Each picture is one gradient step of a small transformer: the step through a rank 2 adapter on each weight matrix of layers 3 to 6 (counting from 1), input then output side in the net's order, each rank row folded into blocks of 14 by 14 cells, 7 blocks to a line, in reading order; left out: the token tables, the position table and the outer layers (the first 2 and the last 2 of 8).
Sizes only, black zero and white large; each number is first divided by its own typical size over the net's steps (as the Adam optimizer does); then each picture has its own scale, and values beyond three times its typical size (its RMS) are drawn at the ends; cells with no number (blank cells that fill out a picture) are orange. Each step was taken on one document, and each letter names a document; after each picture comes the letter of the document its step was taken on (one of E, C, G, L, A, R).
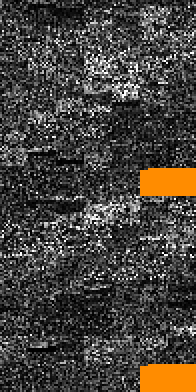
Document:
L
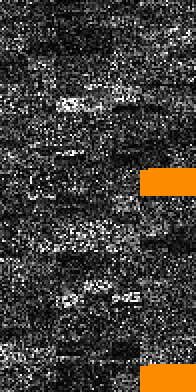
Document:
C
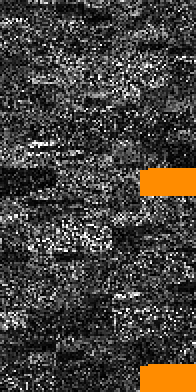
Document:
L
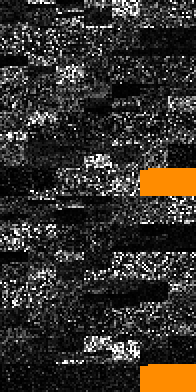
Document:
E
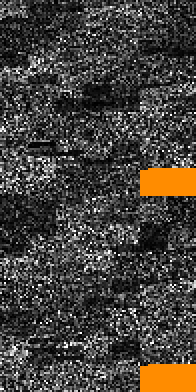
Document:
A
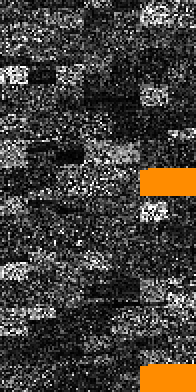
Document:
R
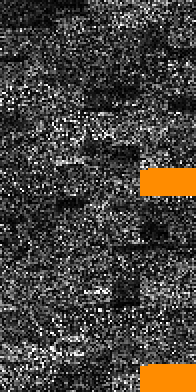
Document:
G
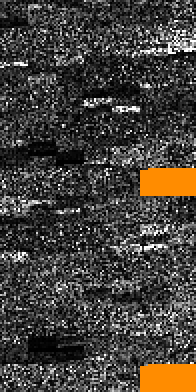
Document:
G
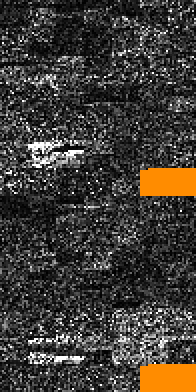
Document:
C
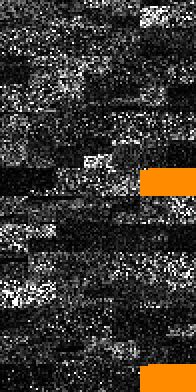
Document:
E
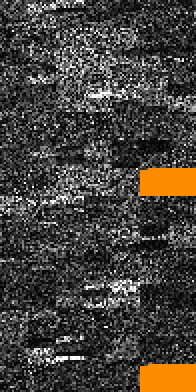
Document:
L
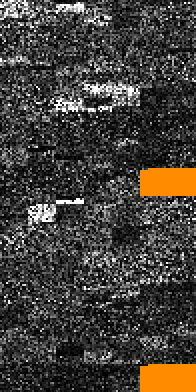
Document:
L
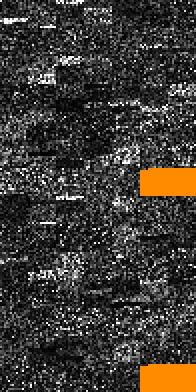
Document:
A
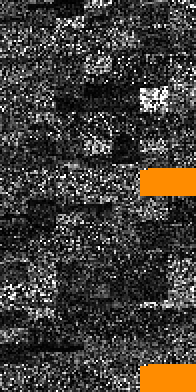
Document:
G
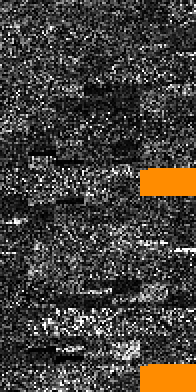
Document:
A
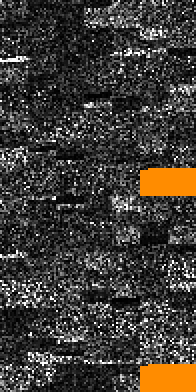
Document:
C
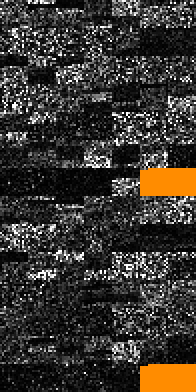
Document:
E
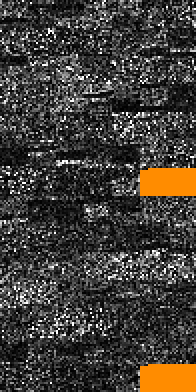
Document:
C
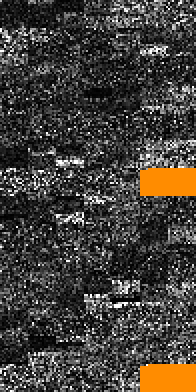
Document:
G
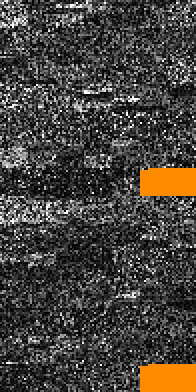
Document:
L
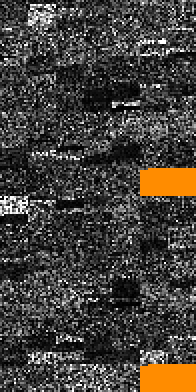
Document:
G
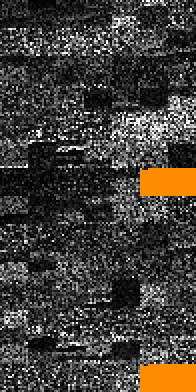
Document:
R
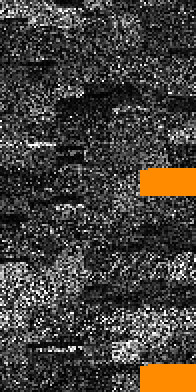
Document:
R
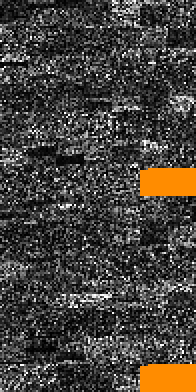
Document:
G
